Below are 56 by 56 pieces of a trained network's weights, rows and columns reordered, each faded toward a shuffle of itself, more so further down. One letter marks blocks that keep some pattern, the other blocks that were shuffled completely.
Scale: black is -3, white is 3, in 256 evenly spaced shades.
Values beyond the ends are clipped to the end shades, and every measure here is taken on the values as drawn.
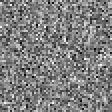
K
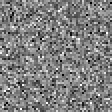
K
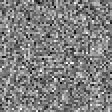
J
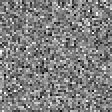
K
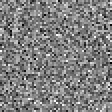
K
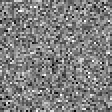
K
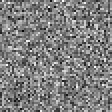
J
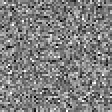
J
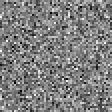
J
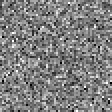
K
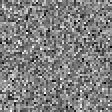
K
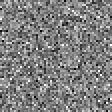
J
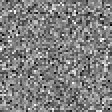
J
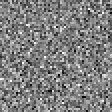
K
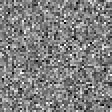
J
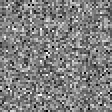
J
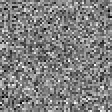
J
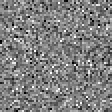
K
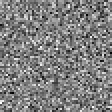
J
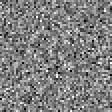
K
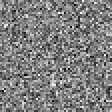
J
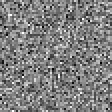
K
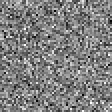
J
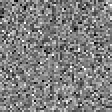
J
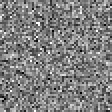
K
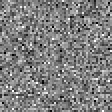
K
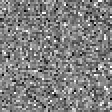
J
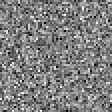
K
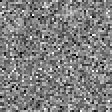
K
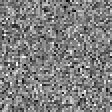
K
